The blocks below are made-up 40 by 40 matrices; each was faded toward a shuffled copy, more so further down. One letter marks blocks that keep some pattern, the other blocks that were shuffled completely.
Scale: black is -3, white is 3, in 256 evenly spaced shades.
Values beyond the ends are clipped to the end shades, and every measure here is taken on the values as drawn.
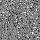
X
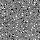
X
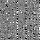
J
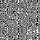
J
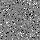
X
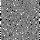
J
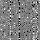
J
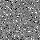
X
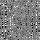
J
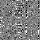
J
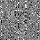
J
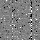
J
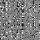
J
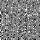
J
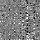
J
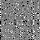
J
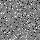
X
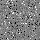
X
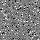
X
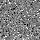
X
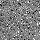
X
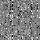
J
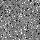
X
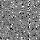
J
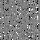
J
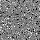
X
